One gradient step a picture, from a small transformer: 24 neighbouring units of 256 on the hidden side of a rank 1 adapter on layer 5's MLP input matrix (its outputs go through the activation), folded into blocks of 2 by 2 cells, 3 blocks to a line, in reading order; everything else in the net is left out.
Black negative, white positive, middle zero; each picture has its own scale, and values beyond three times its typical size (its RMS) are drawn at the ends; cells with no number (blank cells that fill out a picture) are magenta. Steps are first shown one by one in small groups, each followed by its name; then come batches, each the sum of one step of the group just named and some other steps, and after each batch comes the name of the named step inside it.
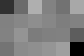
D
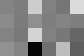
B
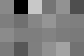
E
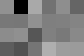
E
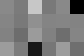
B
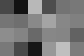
E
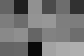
E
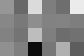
B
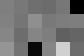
B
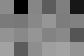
E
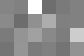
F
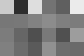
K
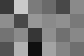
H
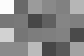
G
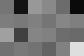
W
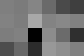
H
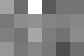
K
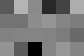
K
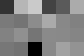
F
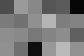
F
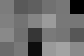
K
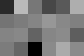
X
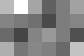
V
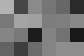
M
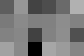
X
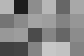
M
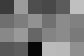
X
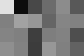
M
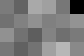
M
